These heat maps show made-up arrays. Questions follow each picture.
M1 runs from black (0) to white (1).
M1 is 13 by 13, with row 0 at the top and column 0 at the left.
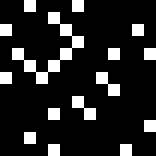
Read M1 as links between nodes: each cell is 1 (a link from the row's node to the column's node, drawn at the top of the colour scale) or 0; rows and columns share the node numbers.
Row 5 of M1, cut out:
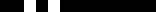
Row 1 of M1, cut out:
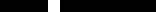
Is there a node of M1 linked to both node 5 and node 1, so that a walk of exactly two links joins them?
yes
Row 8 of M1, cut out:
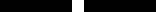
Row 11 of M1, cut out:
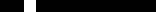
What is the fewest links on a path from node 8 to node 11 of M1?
4
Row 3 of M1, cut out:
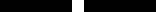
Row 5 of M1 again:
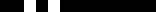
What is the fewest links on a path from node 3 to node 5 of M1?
4
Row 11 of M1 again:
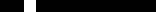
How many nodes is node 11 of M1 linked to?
1
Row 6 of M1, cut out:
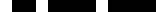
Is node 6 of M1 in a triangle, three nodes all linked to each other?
no
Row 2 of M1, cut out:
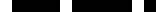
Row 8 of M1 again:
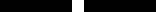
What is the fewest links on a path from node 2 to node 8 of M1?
3
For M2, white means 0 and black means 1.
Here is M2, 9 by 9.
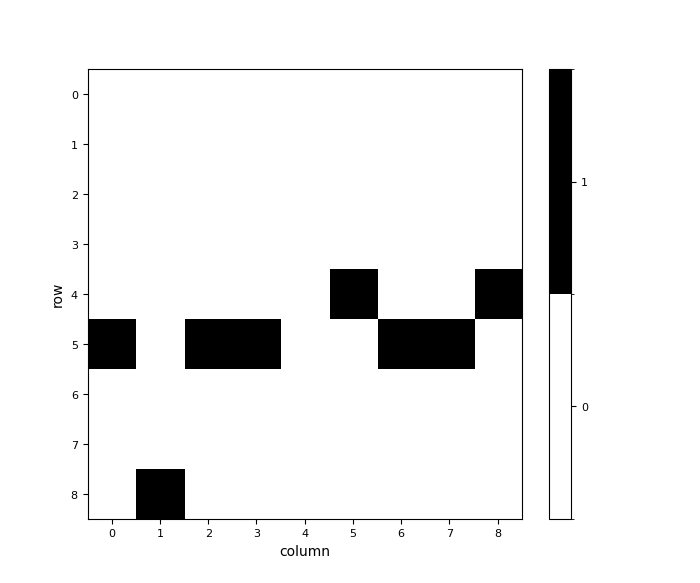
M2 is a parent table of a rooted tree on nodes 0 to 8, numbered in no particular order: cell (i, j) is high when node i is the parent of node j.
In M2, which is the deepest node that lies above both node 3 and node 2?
5
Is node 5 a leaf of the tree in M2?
no
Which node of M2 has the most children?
5
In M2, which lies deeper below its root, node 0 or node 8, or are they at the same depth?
node 0
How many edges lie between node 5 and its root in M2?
1
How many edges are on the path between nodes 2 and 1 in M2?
4
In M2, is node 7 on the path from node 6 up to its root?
no
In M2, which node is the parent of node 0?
5
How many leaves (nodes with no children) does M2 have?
6
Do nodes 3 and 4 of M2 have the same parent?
no
